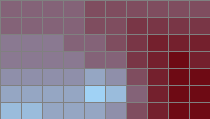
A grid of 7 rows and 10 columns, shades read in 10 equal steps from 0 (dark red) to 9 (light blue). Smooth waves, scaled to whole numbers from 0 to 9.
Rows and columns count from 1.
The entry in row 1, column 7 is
3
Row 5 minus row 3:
1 1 1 2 3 3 1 0 -1 -1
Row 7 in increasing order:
0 0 1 3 6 7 7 7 8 8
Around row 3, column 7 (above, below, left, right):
2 2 3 1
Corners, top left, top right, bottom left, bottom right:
4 3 8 0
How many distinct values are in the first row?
2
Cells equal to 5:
7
